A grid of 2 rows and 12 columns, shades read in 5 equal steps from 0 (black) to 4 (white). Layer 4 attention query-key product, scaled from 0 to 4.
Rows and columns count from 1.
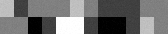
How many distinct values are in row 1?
3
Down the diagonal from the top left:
3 2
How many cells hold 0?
3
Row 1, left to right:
3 1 2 2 2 3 2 1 1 1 2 2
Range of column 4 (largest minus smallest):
1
